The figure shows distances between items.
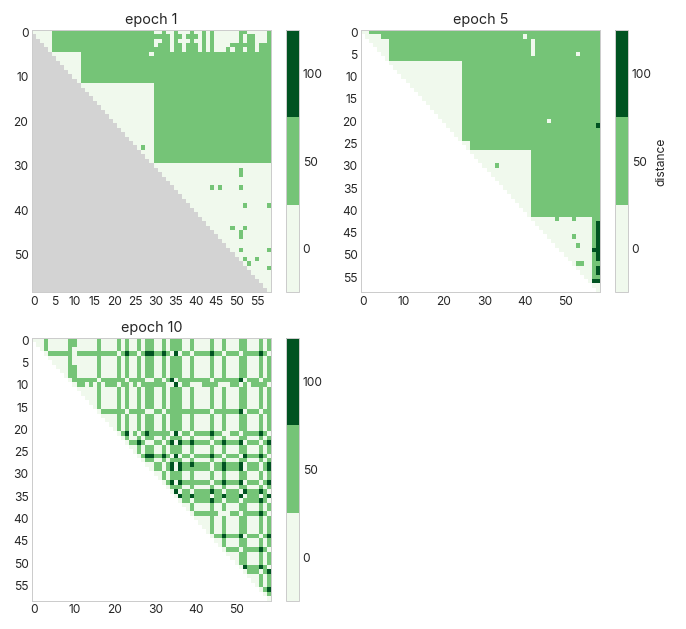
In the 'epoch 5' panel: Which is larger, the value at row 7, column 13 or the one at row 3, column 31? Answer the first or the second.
the second
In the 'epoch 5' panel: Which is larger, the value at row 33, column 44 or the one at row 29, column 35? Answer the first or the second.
the first
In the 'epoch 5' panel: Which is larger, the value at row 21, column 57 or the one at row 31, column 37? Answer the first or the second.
the first
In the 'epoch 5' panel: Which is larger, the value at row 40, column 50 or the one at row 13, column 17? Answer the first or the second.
the first
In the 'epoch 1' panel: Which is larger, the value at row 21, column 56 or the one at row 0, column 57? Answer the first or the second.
the first
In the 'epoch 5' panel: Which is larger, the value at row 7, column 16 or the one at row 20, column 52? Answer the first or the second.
the second
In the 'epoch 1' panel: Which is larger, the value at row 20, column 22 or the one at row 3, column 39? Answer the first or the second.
the second
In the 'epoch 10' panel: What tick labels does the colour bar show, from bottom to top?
0, 50, 100
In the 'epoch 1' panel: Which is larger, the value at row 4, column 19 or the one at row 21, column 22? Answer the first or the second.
the first
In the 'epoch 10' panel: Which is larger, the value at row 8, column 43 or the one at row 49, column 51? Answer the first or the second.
the second
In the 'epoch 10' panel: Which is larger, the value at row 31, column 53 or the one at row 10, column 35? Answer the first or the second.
the second
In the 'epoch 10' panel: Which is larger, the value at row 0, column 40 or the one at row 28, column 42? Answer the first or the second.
the second
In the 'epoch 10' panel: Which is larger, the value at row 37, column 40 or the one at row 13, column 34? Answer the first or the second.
the second
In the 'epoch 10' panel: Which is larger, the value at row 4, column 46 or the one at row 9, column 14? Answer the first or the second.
the second
